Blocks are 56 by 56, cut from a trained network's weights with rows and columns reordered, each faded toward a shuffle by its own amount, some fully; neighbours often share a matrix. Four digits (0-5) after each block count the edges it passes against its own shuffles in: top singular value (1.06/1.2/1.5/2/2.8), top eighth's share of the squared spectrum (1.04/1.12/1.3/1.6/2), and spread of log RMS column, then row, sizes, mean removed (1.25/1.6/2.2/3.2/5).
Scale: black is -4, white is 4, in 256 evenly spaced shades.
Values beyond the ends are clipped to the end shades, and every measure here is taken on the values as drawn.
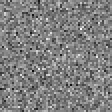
0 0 0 0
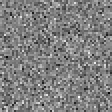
1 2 0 0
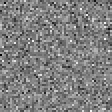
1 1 0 0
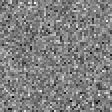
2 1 0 0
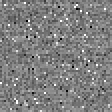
1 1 0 0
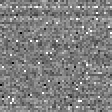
3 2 0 1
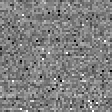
1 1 0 0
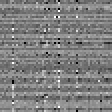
4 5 3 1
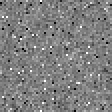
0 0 0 0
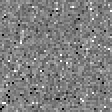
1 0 0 0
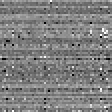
4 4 2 2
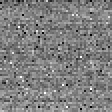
3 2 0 0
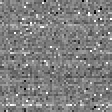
3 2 0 1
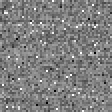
1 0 0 0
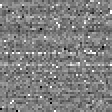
3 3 1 1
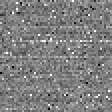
2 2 0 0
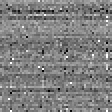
4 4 2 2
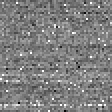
3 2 0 1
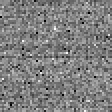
2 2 0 0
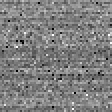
3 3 1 1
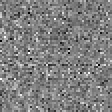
2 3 2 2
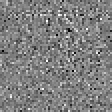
2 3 1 2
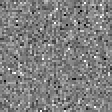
0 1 0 0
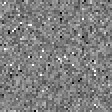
0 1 0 0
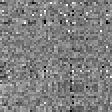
3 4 1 3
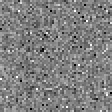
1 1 0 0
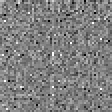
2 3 0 2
